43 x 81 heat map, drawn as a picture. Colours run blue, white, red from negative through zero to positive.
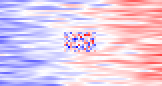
Slope: up to the right. Grain: streaks across. Ninth with the highest average: top right. Odd patch: rougher, in the centre. Roughest part: centre.
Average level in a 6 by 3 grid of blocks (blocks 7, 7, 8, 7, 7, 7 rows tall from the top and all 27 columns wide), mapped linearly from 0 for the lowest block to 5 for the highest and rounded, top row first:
1 2 5 / 1 2 5 / 0 2 4 / 1 2 4 / 0 3 4 / 0 2 4
